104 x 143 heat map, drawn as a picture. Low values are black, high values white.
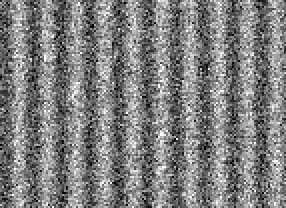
Histogram: bell-shaped. Seam: none. Slope: none. Average level on the scale: 50%. Stripes: upright, repeating 10 times.
